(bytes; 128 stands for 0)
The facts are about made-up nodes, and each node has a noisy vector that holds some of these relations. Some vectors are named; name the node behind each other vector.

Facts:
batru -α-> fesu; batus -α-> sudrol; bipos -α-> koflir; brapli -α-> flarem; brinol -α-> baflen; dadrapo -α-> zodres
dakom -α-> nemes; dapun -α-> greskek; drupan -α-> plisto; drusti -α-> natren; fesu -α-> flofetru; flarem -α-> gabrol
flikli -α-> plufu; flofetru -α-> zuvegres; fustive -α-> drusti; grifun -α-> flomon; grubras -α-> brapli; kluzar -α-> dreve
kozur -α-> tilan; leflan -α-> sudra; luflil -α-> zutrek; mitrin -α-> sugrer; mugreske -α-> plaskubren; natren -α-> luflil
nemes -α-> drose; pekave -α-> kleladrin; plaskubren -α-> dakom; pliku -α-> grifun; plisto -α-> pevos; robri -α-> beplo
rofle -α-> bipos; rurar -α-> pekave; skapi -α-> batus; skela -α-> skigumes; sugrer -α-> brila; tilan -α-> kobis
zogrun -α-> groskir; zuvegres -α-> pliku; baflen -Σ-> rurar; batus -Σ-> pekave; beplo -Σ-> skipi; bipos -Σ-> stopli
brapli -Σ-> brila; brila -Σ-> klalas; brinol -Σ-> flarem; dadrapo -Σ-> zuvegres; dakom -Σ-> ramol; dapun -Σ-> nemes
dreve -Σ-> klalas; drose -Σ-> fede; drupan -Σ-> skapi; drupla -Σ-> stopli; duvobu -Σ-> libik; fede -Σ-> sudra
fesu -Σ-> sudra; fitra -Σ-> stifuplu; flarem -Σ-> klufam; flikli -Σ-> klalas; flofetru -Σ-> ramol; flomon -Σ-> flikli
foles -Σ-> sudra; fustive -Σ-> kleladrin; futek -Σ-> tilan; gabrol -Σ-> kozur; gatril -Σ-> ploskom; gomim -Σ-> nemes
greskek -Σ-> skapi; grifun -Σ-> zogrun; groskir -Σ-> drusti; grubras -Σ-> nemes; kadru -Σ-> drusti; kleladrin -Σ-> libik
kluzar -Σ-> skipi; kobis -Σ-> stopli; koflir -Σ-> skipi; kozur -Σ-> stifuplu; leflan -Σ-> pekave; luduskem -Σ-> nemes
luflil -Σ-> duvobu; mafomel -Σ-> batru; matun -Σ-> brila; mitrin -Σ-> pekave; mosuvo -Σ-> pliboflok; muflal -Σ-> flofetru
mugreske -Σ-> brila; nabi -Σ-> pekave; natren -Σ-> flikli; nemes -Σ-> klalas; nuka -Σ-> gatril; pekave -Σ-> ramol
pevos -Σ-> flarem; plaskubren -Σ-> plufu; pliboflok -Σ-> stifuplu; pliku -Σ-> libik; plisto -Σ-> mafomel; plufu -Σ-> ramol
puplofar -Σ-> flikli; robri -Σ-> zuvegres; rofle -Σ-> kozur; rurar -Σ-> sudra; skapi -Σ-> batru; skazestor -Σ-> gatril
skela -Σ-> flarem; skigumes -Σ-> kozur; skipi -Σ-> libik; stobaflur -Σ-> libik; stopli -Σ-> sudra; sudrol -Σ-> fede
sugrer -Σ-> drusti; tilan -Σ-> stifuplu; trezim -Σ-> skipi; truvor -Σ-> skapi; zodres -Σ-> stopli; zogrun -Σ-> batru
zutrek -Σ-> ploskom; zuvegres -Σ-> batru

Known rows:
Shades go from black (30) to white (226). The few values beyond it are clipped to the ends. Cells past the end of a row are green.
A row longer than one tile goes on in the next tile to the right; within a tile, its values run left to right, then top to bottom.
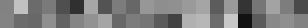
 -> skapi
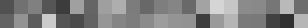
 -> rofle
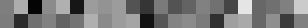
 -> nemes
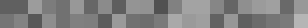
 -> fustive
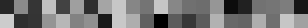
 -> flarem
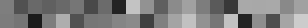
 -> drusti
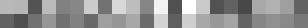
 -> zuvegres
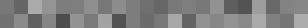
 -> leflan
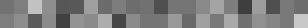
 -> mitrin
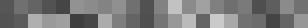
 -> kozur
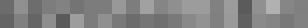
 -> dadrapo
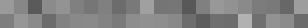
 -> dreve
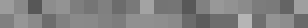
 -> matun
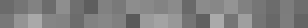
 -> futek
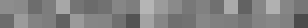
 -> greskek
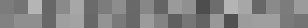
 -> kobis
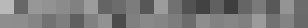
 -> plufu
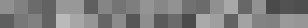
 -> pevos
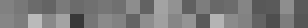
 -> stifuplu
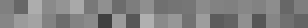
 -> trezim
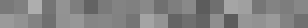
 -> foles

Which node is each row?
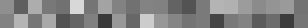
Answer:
koflir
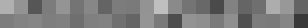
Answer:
mafomel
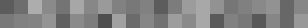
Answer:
kluzar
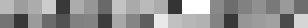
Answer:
pliku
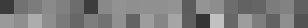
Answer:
gabrol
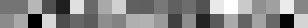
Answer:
bipos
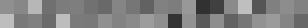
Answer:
stopli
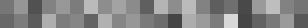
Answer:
batru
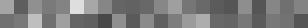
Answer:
kleladrin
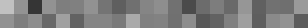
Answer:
klalas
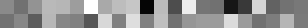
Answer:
flofetru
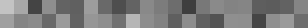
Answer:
brila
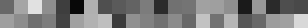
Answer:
batus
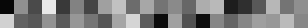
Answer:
brapli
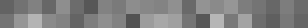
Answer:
skigumes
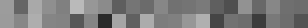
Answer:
skipi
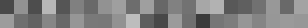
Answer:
grubras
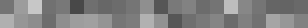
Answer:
sudrol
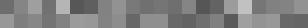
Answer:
drose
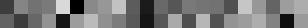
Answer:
dakom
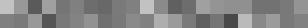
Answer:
flomon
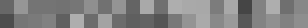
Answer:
drupan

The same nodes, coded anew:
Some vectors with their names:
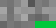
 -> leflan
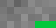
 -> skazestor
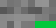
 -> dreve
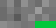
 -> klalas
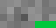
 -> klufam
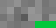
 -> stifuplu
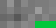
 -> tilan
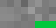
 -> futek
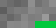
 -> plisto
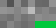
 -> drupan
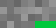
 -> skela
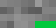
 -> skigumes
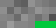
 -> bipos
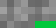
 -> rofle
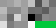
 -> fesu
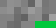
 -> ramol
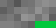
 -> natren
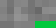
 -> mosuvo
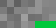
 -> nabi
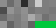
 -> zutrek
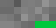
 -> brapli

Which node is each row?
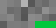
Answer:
drusti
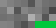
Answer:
nemes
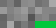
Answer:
kluzar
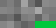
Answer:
flikli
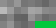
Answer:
rurar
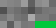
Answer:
brila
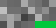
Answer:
fustive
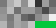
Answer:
zuvegres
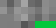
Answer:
dapun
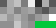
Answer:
grifun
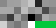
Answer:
batru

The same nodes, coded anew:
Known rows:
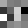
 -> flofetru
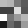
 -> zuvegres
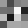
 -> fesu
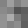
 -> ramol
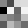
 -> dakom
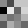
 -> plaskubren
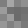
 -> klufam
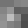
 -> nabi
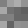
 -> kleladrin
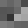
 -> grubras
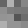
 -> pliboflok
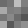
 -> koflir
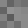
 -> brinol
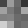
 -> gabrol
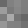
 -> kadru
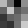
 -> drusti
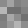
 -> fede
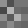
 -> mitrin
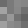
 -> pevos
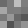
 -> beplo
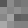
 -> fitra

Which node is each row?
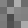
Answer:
kluzar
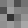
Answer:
kozur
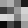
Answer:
grifun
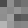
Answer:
skigumes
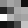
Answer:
pliku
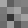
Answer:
plisto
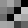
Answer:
flarem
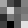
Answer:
luflil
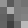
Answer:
fustive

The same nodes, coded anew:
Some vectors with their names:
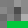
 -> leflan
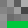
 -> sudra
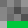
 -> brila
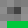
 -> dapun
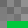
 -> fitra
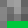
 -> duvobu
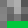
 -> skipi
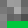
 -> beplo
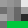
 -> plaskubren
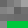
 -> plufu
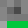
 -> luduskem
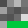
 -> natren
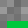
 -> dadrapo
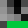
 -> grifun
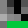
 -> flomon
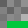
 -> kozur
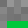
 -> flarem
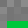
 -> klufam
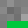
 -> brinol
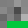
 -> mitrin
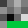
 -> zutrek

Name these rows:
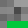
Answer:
pekave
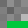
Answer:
rofle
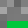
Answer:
skapi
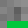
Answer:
muflal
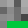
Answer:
dakom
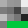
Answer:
mugreske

